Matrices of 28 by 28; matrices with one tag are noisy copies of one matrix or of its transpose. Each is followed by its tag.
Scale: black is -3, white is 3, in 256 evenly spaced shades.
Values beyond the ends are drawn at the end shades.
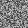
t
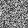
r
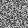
t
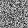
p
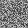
p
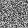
p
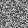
t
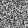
t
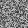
t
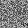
p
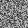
t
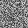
p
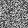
r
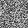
r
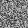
t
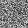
p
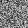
t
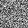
r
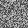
r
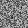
t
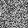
r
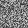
r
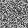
p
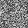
r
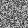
t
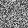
r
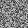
t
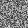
t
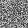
p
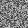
t
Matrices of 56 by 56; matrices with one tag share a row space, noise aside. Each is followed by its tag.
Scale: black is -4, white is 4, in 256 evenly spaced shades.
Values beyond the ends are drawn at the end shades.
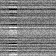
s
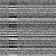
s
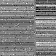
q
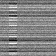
s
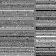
q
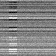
s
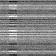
s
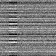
s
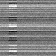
s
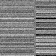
q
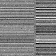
q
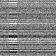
s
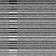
s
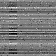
s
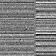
q
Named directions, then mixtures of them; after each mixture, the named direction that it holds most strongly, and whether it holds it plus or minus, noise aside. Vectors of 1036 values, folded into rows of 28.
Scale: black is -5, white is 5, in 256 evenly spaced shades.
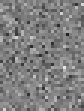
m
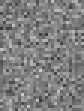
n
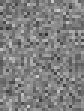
n, plus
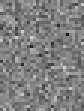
m, plus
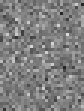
m, minus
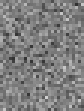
m, plus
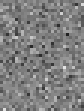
m, plus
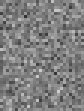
n, plus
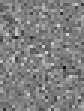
m, minus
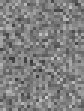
n, minus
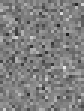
m, plus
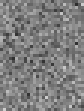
m, plus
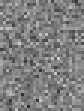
n, minus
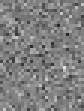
m, plus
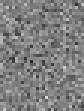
m, plus
